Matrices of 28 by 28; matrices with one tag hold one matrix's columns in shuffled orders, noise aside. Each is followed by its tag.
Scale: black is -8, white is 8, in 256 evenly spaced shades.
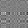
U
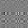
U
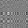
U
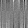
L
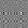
U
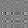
U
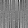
L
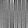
L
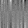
L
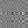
U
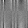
L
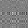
U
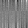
L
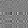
U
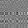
U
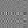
U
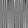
L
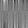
L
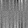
L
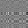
U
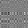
U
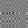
U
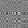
U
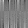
L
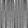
L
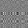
U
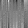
L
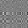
U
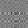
U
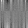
L
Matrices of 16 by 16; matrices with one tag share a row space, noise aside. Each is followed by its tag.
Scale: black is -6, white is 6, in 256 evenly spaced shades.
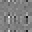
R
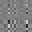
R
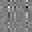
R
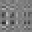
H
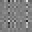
R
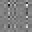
R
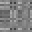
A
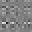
H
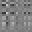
H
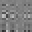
H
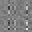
R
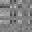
A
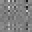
R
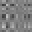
H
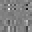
R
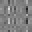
R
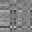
A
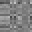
A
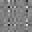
R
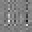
R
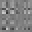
H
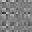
H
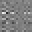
H
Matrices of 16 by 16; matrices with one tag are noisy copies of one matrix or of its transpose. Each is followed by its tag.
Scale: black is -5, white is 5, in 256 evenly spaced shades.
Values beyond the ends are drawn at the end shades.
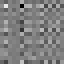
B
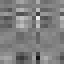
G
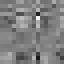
G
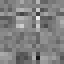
G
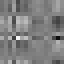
G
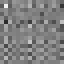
B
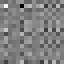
B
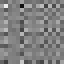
B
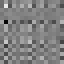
B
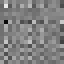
B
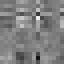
G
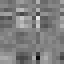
G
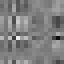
G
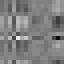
G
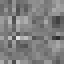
G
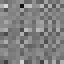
B
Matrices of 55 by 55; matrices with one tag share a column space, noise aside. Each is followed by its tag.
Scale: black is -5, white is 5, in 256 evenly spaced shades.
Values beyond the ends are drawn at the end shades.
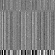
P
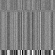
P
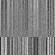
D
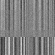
D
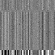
P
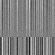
D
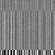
P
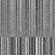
D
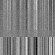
D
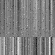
D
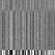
P
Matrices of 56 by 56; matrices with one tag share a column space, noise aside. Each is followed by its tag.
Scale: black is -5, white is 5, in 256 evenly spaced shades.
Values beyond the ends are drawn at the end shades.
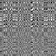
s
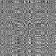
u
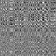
s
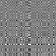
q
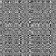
u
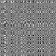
u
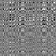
s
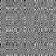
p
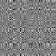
p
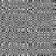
p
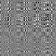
s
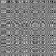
u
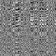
s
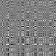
q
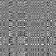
q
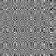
p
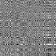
q
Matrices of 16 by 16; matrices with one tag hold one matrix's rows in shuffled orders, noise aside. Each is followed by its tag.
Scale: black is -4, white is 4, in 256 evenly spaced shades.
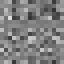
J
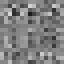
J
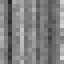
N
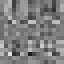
J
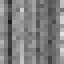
N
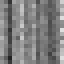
N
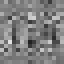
J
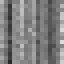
N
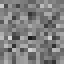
J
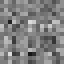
J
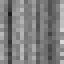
N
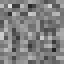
J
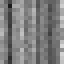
N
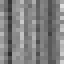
N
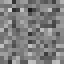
J
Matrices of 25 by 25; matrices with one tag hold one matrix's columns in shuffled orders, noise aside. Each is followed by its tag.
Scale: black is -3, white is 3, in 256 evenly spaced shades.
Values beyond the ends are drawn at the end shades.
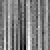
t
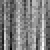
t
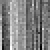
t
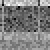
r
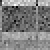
r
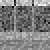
r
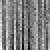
t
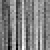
t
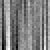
t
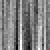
t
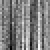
t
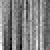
t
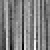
t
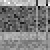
r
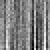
t
